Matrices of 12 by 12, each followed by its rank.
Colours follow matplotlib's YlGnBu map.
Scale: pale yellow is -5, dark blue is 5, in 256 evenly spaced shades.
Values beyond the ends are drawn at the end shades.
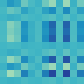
one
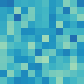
full rank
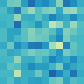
two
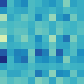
two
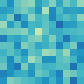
full rank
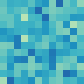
full rank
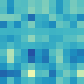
two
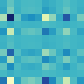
one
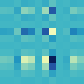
one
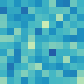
full rank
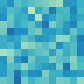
full rank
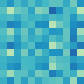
two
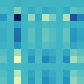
one
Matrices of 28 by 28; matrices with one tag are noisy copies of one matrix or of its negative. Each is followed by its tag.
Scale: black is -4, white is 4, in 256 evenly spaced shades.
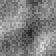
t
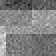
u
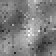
t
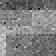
u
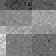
u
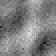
t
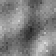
t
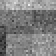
u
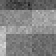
u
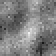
t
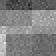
u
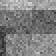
u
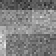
u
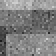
u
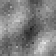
t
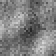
t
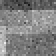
u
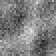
t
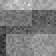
u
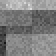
u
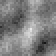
t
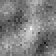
t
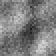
t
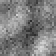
t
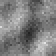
t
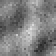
t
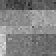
u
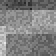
u
